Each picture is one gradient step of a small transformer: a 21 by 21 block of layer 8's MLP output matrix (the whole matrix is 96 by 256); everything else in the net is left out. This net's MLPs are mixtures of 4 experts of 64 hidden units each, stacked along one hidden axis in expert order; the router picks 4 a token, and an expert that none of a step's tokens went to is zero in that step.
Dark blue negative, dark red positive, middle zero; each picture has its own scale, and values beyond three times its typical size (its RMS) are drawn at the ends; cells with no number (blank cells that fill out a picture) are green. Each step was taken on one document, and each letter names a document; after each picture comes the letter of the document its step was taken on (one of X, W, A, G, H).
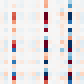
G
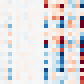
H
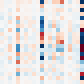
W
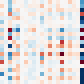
W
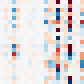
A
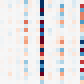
W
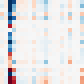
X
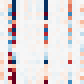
X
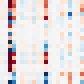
X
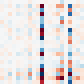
G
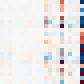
H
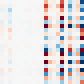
H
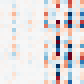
A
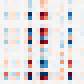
G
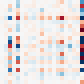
W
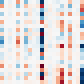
G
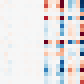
H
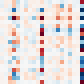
W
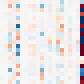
W
